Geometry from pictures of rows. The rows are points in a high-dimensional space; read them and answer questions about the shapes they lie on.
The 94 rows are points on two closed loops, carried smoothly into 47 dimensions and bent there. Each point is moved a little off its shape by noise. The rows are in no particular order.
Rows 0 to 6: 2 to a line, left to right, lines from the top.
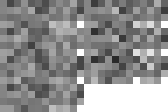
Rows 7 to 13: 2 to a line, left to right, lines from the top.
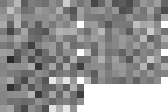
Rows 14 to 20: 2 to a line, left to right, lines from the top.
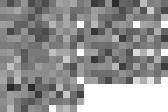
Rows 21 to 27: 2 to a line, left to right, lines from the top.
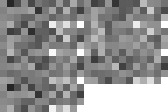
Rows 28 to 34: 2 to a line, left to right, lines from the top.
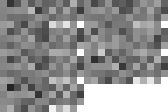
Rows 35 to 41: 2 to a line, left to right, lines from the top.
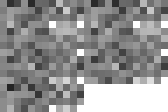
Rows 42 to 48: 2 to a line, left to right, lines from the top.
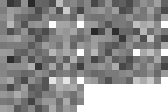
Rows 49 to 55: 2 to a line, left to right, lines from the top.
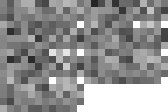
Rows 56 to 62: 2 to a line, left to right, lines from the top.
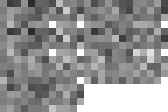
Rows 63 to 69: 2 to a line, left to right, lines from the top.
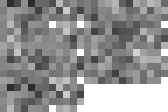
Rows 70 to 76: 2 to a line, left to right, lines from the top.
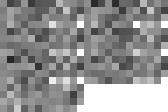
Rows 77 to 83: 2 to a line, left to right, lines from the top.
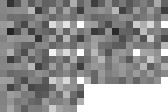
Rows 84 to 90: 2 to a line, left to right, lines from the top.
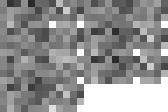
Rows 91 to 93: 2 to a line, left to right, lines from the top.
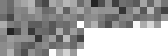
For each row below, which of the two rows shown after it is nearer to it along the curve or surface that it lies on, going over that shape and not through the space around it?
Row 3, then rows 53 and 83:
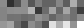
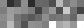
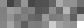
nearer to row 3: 53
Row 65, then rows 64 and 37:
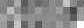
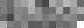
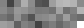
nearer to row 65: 64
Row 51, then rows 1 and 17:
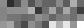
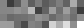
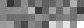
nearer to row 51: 17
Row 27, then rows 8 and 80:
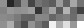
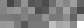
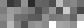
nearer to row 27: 80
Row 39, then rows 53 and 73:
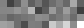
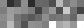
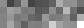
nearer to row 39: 73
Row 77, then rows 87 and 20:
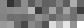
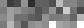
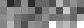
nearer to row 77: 20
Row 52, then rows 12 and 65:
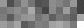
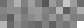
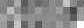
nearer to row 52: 65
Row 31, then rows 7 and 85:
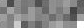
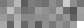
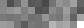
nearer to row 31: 7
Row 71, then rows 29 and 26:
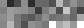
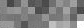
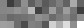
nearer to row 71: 26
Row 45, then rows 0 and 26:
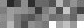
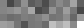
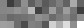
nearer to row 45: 26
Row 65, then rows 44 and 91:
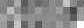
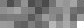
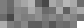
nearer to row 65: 91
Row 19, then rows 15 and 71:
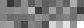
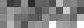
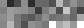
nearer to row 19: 71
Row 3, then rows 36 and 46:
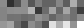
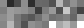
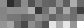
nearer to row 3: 46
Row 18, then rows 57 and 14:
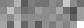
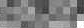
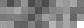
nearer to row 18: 57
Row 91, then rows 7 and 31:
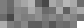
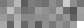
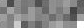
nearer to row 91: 7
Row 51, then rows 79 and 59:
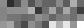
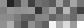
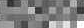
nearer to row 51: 59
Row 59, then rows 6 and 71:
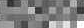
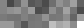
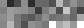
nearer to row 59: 6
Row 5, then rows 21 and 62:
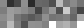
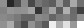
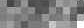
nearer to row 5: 21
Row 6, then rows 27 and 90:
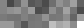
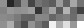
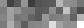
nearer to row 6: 90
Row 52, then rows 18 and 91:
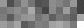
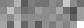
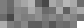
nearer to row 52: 18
